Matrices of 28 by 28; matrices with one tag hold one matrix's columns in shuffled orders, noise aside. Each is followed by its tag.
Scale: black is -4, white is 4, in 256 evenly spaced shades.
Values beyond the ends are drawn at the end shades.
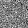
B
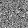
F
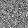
F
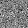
F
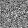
F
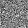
F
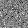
F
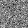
B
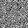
B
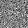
F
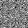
B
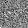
F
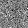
F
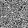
B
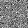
B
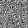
B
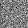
B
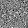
F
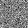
B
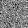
B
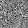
F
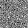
B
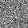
B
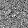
F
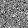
F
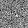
F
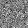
F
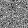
B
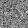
F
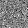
F
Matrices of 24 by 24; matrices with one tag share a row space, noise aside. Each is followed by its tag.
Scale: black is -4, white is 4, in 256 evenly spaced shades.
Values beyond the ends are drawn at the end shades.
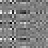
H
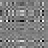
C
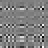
C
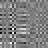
H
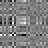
H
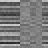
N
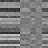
N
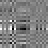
H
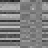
N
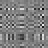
C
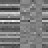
N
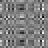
C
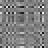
C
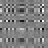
C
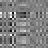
H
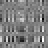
C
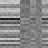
N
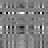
C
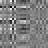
H
